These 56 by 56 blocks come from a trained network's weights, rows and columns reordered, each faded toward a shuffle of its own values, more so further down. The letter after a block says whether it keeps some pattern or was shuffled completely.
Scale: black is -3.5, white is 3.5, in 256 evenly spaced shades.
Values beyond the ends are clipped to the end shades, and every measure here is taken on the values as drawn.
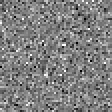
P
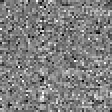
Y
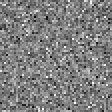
P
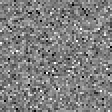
P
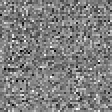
Y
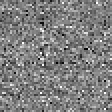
Y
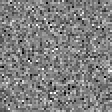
P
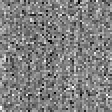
Y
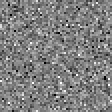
P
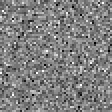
P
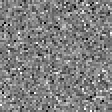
P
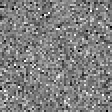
P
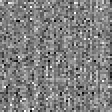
Y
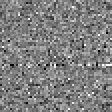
Y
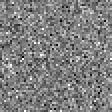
P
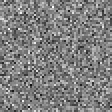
P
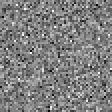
P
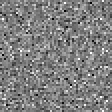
P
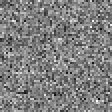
P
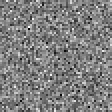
P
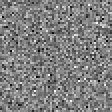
P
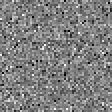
P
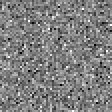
P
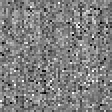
Y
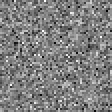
P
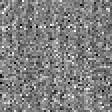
Y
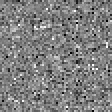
Y
